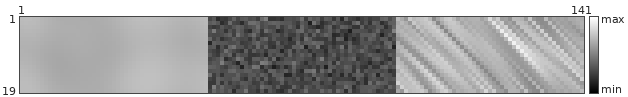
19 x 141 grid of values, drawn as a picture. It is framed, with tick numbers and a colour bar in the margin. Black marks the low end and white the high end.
The table splits into one row of 3 panels. Panel 1,1: high, smooth, faint in contrast. Panel 1,2: low, fine-grained. Panel 1,3: high, slanting down to the right.
